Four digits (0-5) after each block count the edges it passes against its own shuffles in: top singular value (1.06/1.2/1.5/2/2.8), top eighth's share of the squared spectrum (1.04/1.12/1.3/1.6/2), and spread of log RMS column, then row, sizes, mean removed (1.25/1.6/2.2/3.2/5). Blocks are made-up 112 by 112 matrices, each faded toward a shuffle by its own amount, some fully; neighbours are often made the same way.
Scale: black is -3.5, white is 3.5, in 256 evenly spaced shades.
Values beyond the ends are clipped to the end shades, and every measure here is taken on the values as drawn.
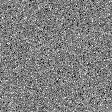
0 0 0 0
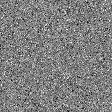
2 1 0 0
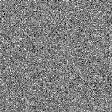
3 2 1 1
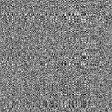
5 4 3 3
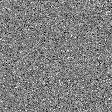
1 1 0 0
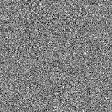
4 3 1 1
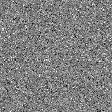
3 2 1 0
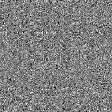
4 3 1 2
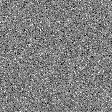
1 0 0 0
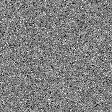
0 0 0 0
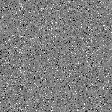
3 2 1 1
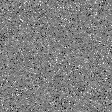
1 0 0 0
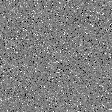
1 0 0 0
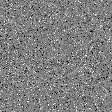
2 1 0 0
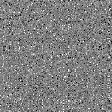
4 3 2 1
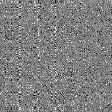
4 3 2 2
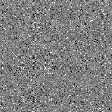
4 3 2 1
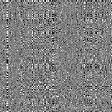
5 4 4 3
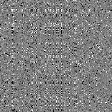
5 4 3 2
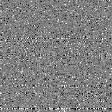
4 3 1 3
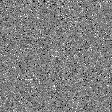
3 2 0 1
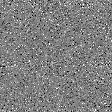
3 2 0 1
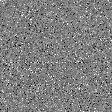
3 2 0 1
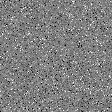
0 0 0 0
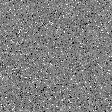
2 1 0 0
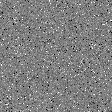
0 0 0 0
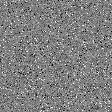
2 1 0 0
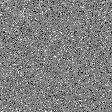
2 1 0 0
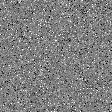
1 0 0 0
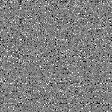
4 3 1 2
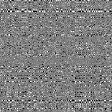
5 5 2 4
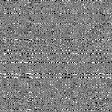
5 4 2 4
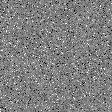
0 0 0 0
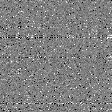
4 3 1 2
